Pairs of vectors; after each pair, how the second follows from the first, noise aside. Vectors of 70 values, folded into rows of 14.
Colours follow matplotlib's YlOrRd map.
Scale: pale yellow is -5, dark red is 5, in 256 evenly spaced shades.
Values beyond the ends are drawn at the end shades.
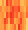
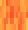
shrunk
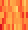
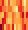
scaled up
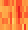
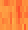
shrunk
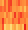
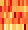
scaled up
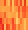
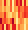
scaled up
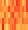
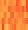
shrunk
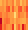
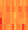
shrunk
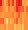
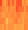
shrunk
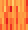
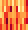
scaled up
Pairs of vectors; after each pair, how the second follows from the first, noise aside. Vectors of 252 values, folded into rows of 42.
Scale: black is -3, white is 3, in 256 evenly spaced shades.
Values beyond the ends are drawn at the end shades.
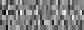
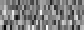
shuffled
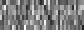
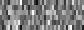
shuffled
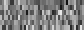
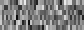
shuffled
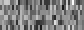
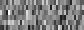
shuffled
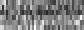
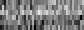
negated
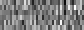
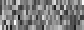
shuffled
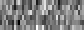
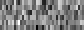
negated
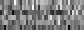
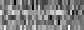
negated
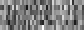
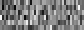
shuffled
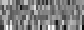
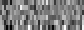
negated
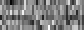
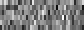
shuffled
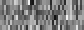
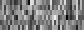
negated
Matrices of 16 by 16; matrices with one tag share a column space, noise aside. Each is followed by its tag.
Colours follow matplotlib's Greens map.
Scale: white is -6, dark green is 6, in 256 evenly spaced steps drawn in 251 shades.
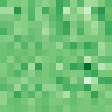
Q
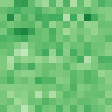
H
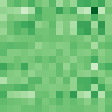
Q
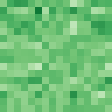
Q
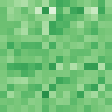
Q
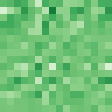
Q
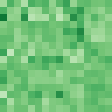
H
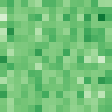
H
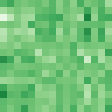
H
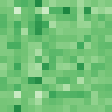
Q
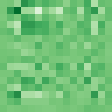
Q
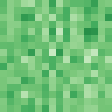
H
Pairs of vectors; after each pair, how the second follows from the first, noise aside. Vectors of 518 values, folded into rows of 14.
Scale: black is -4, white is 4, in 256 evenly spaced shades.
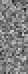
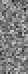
copied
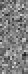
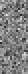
negated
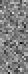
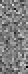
shuffled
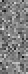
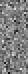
shuffled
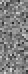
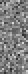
negated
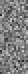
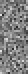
negated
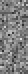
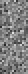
shuffled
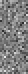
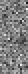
shuffled
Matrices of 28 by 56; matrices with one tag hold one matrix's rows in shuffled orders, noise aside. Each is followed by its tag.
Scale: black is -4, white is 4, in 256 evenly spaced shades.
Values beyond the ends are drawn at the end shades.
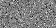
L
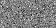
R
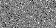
L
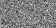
L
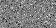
L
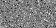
L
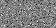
R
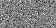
R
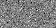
R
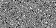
L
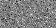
L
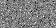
R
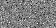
R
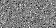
R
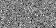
R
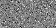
L
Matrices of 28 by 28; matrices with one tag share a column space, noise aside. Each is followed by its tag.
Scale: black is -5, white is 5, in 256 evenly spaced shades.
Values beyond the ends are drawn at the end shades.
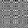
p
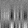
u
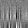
u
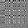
p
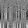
u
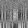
u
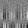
u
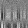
u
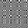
p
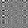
p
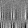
u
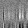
u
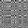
p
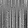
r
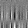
u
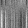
r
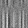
r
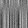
r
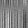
r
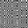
p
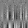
u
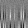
u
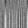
r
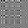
p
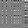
p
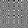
p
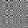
p
